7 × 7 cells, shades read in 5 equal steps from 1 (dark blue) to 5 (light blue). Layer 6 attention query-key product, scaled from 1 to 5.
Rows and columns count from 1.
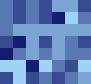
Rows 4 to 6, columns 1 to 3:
2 1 4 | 1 3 4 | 5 5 1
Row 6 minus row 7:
3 0 -1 2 1 -1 1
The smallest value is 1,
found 4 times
